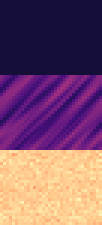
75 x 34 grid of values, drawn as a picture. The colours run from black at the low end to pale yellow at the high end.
The table splits into 3 rows of 1 panel. Panel 1,1: very low, flat. Panel 2,1: low, slanting up to the right. Panel 3,1: very high, fine-grained, faint in contrast.
